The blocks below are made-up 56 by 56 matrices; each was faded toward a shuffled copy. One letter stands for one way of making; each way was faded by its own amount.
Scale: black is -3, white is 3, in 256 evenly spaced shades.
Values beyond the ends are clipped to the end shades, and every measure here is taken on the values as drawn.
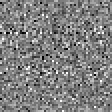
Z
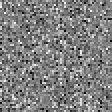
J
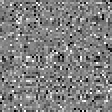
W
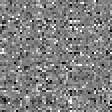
W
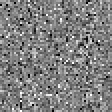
J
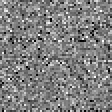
Z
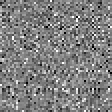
W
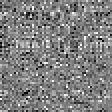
W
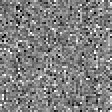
J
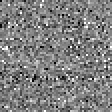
Z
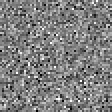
Z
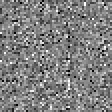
J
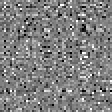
W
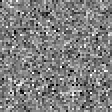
Z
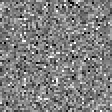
J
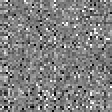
W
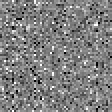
J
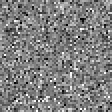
J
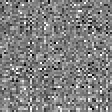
W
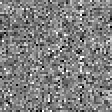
J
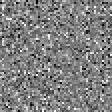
J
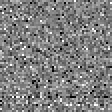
Z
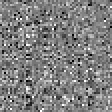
W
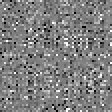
W
